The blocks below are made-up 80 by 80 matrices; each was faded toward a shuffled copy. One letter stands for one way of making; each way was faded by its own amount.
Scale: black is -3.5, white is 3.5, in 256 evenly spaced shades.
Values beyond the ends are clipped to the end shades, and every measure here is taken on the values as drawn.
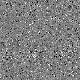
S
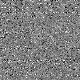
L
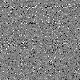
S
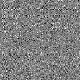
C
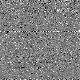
L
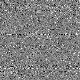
L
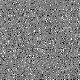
S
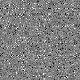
S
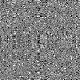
C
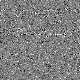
L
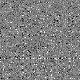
S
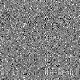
C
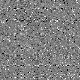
S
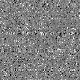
S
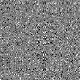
C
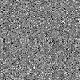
C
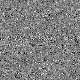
L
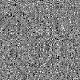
C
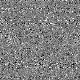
L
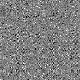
C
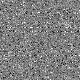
L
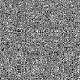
C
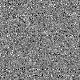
L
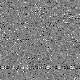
S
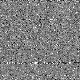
L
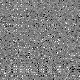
S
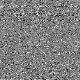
L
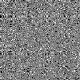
C
